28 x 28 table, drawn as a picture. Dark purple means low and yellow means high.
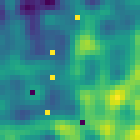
Ninth with the highest average: bottom right. Lone odd cells: 6, 4 higher and 2 lower than their neighbours. Slope: up to the bottom right. Mirror symmetry: none. Average level on the scale: 50%. Grain: blotchy.
